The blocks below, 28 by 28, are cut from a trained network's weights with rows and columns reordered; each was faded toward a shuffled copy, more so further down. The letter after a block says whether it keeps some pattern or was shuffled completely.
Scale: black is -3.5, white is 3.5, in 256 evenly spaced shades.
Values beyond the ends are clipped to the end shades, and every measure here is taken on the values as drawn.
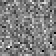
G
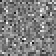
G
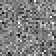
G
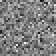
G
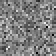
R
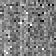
G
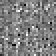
G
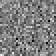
R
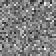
R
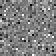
R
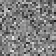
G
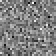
R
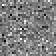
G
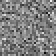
G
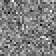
R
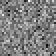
G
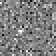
G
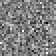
R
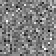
R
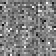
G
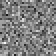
R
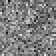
R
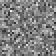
R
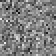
R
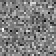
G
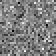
R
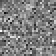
R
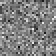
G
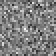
G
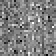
G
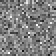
R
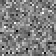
R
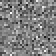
R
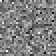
R
